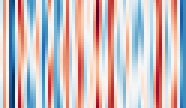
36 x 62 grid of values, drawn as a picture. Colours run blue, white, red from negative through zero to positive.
Grain: streaks running down. Stripes: upright, repeating 12 times. Average level on the scale: 50%. Slope: none.
